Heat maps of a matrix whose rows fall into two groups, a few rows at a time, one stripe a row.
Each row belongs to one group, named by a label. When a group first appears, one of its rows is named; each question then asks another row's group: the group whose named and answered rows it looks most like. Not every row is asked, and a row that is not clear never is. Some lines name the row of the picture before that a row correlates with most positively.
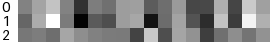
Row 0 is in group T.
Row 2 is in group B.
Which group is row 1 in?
T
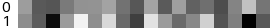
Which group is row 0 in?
B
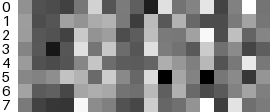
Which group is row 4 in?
B
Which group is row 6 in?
B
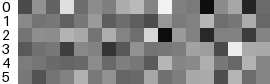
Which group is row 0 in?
T
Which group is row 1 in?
B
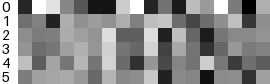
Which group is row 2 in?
B
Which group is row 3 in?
B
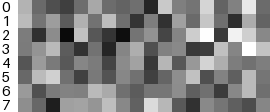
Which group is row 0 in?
B
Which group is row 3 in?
T
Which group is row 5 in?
T
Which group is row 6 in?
B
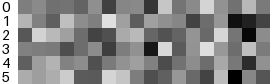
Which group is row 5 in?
T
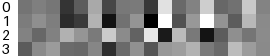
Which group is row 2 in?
B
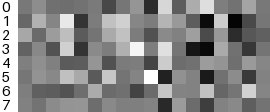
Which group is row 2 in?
T
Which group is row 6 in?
B
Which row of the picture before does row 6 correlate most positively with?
0
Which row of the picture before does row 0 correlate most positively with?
1
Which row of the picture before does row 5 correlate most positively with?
2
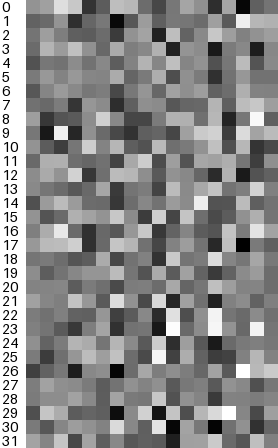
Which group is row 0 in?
T
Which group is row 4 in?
T
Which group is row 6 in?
T
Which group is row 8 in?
B
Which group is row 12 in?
T
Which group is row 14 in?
T
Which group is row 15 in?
B
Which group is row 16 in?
T
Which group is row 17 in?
T
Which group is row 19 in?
B
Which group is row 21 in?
B
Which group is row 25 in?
B
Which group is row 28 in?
B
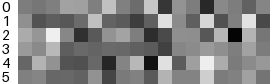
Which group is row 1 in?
B
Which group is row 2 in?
T
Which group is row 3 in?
T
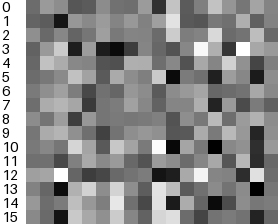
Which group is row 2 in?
B
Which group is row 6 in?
T
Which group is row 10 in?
B
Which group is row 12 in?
T
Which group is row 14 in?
B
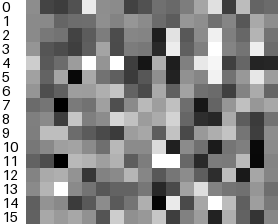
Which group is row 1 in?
T
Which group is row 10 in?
B
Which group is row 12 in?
T
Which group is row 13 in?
T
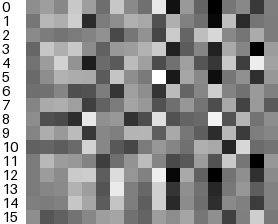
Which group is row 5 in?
B
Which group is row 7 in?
T
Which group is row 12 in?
B
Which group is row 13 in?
B
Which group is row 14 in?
B
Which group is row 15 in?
B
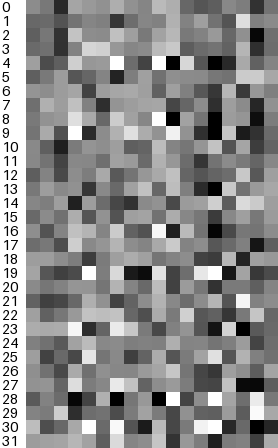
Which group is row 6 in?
T
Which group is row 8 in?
B
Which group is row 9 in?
T
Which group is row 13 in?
T
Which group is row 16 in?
B
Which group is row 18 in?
T
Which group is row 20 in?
B
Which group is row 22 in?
B
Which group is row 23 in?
T
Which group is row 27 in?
T
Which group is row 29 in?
T
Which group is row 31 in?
B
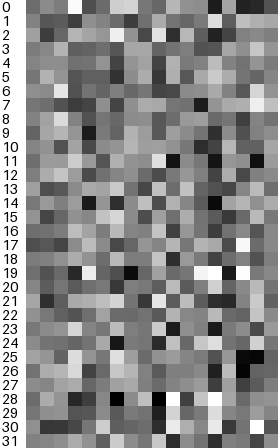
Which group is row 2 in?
B
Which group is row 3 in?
T
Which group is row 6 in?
T
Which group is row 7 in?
T
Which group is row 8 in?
T
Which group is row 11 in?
B
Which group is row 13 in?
B
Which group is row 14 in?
T
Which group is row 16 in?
B
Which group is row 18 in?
B
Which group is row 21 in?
B
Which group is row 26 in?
T
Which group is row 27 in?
T
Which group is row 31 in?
B
